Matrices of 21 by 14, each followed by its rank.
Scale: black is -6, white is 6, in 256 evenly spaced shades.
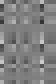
one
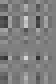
one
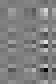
one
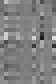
two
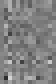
three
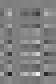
one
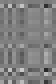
one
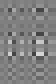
one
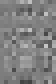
three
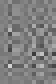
two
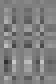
one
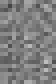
three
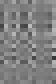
two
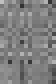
three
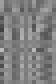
two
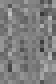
three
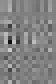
two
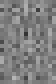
three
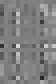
two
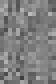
three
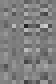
two
